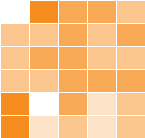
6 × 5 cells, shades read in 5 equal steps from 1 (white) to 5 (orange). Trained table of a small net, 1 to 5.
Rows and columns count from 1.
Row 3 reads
3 4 4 3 3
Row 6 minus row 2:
2 -1 -1 -1 -1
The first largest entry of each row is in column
2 3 2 3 1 1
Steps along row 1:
up down same down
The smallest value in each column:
1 1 3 2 3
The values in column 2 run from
1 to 5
